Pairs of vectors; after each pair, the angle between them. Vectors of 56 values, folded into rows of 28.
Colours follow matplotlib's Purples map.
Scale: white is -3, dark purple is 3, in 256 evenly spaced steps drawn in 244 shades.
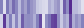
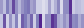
nearly parallel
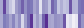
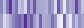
orthogonal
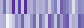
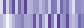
nearly parallel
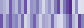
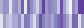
nearly opposite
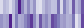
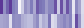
nearly opposite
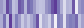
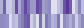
partly opposed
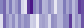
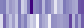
nearly parallel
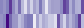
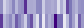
orthogonal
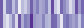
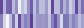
nearly parallel
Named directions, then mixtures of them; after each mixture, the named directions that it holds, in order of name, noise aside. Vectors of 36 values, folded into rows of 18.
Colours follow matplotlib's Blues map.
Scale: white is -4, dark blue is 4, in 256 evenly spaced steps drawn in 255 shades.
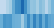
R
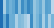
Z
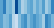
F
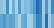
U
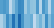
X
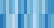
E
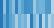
Z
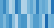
F, U, X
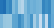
R, U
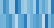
F, U, X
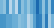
U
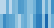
R, U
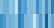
E, U, X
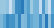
R, X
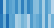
Z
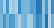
U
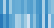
U, Z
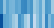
E, Z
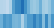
R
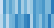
Z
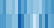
E, X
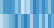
E, R, Z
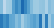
R, Z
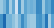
E, U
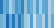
X, Z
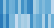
Z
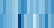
E, X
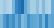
R, X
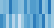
X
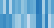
U, Z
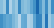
U
